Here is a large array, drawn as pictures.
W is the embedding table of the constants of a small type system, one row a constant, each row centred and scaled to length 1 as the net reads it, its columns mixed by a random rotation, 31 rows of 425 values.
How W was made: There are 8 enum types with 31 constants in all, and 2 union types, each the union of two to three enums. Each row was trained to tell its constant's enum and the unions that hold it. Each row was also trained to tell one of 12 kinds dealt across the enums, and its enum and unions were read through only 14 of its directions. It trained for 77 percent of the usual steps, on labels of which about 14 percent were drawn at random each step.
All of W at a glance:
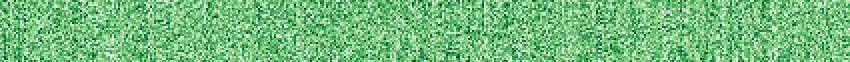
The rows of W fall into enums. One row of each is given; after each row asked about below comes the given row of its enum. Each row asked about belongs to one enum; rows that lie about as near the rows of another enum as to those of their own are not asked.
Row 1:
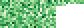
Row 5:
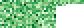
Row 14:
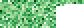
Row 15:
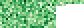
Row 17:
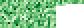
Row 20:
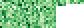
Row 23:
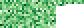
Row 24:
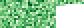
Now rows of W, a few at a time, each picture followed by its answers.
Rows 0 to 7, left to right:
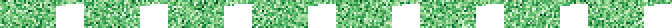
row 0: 14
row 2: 1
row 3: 20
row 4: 15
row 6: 24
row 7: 1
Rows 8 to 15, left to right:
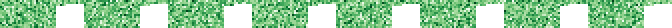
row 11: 5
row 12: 1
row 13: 17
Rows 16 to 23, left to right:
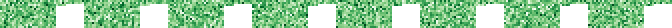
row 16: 23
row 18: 24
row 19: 5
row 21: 1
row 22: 24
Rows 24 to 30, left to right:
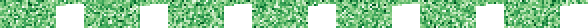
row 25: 17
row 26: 24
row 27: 20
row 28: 14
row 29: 14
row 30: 17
